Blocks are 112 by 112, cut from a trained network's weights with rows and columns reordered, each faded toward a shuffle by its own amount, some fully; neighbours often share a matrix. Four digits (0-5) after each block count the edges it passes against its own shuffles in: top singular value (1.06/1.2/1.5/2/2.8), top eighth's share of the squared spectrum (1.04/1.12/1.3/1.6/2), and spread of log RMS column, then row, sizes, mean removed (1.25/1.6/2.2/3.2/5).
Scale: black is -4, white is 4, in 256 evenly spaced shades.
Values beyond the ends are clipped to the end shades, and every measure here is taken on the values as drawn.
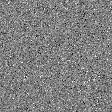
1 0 0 0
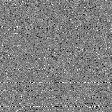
4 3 0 3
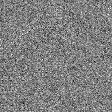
3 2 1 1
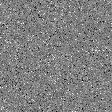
0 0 0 0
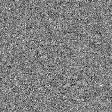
2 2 0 2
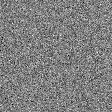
0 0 0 0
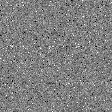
2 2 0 1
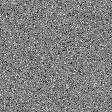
0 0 0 0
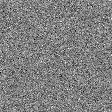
0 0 0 0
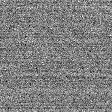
3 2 0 0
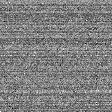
4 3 1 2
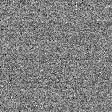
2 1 0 0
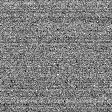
3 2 0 0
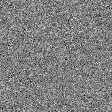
0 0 0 0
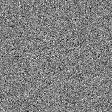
1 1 0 1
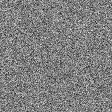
1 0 0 0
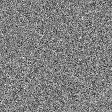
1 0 0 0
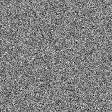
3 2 0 1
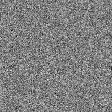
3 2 0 1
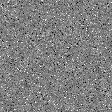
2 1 0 0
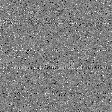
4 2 0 2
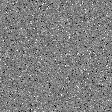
1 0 0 0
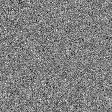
1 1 0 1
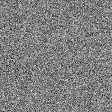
1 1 0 0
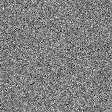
1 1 0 1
